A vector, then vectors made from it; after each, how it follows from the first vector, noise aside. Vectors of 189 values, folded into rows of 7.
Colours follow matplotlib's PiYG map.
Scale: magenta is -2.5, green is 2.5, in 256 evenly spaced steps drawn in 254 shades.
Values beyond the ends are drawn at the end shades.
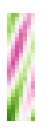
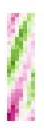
negated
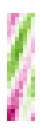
negated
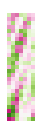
sign-scrambled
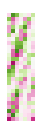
sign-scrambled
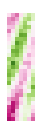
negated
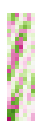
sign-scrambled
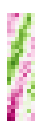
negated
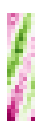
negated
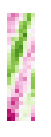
negated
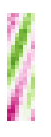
negated
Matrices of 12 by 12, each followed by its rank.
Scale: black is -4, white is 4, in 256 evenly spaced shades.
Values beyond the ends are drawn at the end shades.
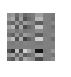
one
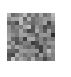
full rank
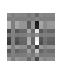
one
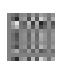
one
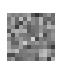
full rank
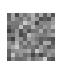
full rank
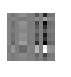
one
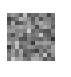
full rank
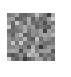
full rank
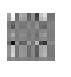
one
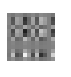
one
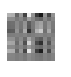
one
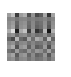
one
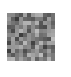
full rank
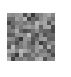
full rank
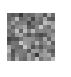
full rank
